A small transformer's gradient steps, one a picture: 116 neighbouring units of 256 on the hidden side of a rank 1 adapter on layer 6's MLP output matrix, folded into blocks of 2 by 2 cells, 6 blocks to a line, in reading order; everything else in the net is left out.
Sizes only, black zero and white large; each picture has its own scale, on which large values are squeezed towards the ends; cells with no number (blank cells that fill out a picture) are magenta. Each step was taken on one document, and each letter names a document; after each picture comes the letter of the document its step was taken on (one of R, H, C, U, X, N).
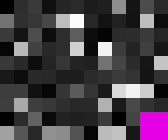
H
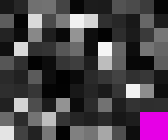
H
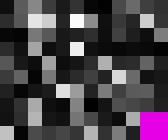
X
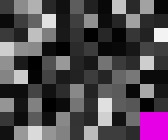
X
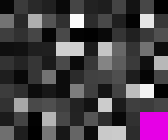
H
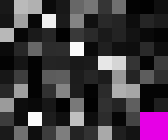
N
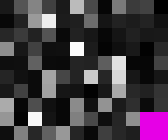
N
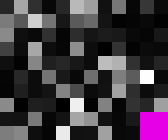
N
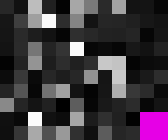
N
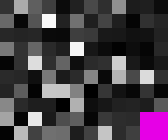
N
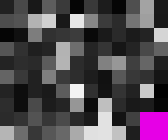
X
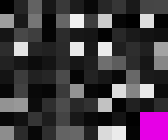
H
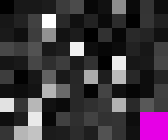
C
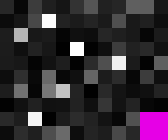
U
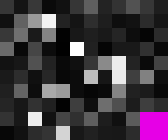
C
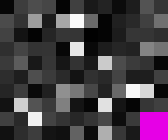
H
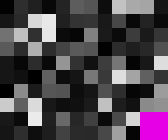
U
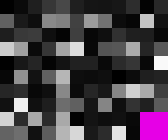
H
